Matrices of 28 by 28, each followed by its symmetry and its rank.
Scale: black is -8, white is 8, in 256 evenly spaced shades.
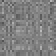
neither, rank three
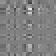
neither, rank two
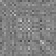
symmetric, rank five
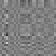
neither, rank two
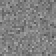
neither, full rank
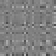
antisymmetric, rank two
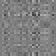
neither, rank three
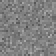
neither, full rank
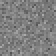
neither, full rank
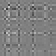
antisymmetric, rank two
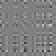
antisymmetric, rank two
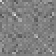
symmetric, rank five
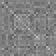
symmetric, rank five
